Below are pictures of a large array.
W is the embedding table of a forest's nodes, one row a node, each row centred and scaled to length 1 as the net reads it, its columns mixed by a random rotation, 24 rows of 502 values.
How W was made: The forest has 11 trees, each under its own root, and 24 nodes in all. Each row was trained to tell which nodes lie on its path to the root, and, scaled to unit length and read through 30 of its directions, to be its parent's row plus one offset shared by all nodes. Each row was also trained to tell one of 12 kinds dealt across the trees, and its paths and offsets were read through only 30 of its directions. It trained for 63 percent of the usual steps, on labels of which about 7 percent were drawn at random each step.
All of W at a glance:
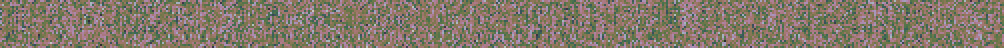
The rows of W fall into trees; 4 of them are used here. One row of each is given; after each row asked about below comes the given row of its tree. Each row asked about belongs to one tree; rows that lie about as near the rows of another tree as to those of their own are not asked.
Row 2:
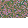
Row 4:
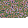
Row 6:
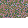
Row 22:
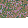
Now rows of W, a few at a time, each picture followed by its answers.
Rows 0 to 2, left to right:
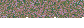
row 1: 22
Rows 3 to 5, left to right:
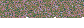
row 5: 6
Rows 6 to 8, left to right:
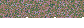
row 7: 22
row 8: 4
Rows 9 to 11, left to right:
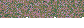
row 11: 4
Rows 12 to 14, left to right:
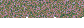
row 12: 6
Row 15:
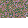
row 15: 6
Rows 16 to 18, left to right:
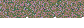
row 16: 6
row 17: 4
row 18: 4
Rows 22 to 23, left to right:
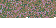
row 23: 2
